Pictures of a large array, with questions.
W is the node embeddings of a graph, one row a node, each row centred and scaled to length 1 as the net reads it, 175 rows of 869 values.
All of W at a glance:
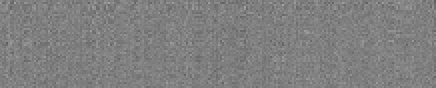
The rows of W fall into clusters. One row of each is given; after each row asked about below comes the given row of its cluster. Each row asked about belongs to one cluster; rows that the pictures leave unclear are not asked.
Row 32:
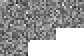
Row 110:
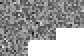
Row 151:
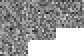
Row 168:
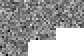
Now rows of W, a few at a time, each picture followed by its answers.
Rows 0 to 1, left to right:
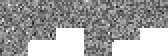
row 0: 151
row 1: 32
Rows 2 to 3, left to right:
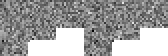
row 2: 151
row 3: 168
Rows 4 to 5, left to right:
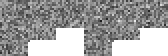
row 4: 32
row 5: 32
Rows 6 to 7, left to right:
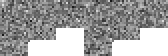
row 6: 32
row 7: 32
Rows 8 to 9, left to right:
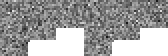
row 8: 168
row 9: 151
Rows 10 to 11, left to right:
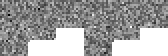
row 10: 151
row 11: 168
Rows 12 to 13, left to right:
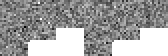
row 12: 168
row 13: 32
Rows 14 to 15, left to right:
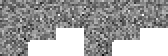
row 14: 168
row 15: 168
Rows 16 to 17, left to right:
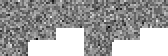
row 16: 168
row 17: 168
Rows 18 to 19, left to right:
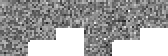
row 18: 32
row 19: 168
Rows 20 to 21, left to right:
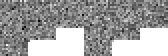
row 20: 168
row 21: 110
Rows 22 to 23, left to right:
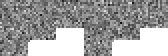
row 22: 151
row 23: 110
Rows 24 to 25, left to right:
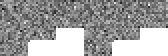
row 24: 151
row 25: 151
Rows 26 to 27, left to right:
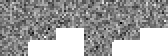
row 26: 110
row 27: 110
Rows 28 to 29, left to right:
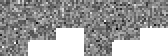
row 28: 110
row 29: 168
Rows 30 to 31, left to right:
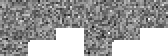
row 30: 32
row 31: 32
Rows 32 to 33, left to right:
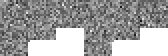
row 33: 151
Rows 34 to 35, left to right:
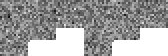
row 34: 151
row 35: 151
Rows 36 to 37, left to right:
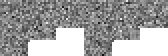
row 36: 168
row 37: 168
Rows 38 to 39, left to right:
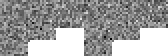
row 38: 32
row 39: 151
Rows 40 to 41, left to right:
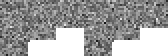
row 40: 168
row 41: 168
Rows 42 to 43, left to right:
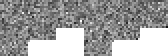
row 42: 110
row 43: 151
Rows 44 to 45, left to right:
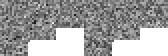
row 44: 32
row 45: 168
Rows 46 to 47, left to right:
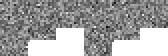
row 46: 110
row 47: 168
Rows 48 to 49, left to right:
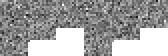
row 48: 32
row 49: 110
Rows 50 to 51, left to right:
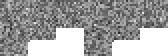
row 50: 151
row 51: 32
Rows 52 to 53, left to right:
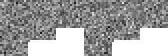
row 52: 32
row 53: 168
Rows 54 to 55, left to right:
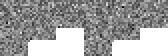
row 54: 151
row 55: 110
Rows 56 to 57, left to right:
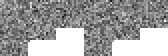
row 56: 32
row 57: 110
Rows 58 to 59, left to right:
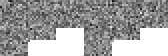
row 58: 32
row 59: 110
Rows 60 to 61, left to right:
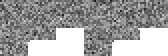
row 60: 151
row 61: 32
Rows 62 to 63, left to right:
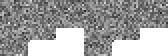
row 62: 151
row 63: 151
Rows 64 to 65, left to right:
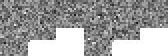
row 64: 151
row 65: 110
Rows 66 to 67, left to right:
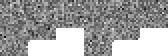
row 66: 110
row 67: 151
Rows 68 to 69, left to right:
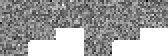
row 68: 32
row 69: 151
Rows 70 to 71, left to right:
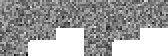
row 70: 32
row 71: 168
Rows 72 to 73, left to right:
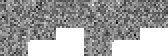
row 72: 151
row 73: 151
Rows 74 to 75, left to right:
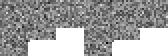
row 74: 168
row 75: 32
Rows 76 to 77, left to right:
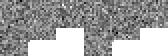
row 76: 32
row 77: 110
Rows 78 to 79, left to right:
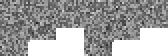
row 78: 110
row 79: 168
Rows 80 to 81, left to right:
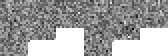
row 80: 151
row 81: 110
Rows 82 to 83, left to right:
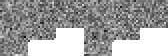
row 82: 151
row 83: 151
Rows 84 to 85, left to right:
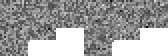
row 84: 110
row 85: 32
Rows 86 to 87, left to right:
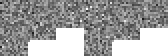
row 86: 110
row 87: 110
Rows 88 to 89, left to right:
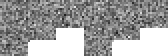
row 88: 32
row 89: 110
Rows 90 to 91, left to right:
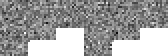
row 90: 32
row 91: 110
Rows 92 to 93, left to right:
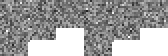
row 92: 151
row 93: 110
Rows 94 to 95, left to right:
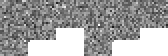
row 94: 32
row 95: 151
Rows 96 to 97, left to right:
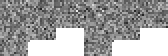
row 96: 151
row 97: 151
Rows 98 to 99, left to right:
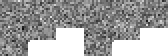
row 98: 168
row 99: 32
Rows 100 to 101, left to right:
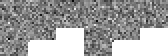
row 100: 151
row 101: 32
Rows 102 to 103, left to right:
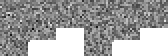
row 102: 168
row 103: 110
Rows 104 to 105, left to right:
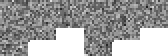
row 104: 32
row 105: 168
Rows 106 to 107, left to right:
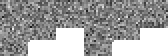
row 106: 151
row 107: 32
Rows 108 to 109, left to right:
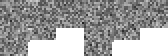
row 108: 151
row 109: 110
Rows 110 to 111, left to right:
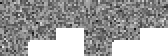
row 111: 32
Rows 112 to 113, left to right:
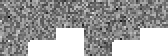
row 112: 151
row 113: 168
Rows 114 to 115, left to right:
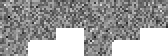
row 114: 151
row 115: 151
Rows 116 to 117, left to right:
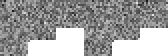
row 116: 151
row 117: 151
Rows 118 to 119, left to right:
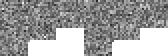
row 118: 110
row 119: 32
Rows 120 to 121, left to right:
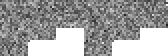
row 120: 151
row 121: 151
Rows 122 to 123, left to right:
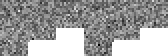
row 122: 151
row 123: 168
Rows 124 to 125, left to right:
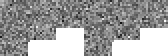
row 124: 32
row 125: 110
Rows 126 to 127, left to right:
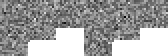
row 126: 32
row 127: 168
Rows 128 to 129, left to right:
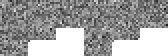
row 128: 32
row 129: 151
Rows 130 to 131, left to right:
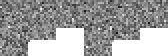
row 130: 168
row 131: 110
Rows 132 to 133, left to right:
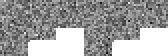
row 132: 32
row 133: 168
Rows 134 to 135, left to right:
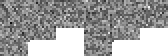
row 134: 151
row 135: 32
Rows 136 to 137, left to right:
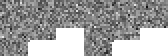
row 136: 151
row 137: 168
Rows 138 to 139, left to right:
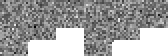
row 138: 151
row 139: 32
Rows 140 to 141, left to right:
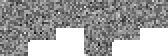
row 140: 32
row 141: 168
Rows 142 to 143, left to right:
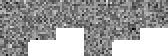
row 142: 168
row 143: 110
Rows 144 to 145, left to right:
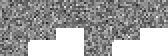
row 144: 32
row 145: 110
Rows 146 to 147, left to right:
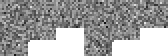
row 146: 32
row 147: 168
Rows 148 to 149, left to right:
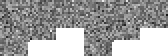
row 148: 151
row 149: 168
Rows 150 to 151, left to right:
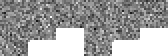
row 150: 168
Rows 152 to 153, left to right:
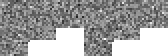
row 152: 32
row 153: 168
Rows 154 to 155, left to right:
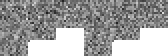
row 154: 151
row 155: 151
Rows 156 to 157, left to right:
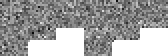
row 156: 110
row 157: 151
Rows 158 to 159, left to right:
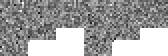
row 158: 110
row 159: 151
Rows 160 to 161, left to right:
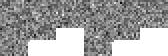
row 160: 110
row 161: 151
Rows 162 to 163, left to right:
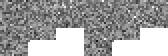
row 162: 32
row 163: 168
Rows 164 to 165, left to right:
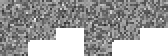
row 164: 32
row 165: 32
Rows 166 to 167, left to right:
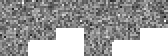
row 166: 110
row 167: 110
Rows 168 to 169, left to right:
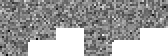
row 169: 32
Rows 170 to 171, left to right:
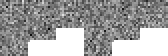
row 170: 110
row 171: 151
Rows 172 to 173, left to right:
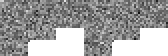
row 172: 32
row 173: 151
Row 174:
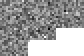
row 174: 110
